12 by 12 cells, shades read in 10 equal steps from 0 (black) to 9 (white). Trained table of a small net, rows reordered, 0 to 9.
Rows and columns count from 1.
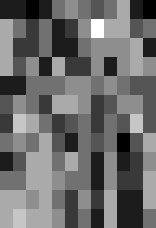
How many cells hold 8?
0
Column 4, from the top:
1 4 4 1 4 2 4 6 6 6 6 6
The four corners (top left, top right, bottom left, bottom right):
1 0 6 4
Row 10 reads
4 4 6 6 5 4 4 1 5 2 2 6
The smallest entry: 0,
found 3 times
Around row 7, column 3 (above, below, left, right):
4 4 7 4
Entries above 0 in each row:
10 12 12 12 12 12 12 11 12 12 12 12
